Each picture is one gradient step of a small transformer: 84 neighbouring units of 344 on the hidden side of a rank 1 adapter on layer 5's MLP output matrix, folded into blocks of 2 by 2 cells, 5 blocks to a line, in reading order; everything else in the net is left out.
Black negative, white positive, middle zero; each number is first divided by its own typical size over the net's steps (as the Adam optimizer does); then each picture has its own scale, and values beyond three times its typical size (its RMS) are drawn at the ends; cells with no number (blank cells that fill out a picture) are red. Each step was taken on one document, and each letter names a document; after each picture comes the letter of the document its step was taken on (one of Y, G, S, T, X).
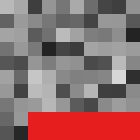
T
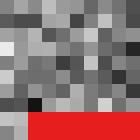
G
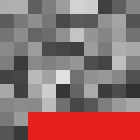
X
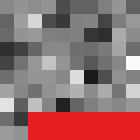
G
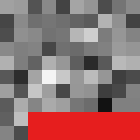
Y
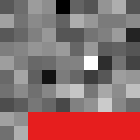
Y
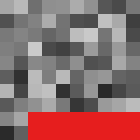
G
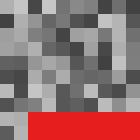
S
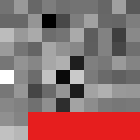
T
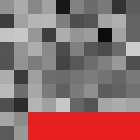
G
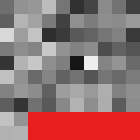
X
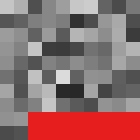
X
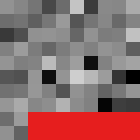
Y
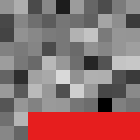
Y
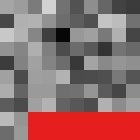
X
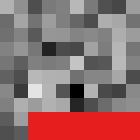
T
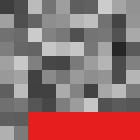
S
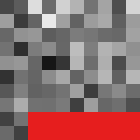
S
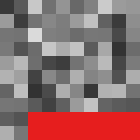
S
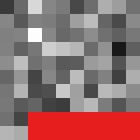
S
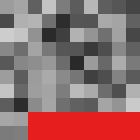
X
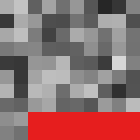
X
